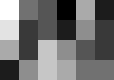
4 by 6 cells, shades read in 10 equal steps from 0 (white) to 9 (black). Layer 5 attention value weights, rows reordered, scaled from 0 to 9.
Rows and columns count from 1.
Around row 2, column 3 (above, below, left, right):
6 2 7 8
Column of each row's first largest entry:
4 4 2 1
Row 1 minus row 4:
-8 1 4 6 -2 3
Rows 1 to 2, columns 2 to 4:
5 6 9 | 7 6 8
